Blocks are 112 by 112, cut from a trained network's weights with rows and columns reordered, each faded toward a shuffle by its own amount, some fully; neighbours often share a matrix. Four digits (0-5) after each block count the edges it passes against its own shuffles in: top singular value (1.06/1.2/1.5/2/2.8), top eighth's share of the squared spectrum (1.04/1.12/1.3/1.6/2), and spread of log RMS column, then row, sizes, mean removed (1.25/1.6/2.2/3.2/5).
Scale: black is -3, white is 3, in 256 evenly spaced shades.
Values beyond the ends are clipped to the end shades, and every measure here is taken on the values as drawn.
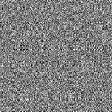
4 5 2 3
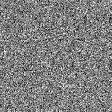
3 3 0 1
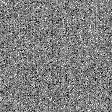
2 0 0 0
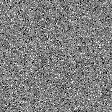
0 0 0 0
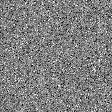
0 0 0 0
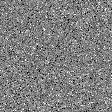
0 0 0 0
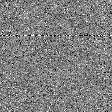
3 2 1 1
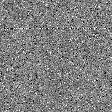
2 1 0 1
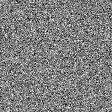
1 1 0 0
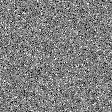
0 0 0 0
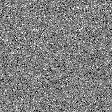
1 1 0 1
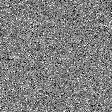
0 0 0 0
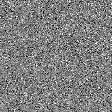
2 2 1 1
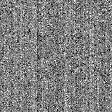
3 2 0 1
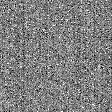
2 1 0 1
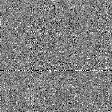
3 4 2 2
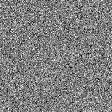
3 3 0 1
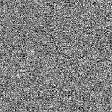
3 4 1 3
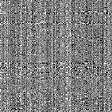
4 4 2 4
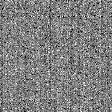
3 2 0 2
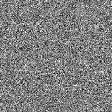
3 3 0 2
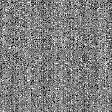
3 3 0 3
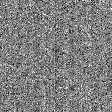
2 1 0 1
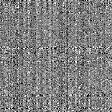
4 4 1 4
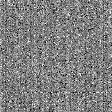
3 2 0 2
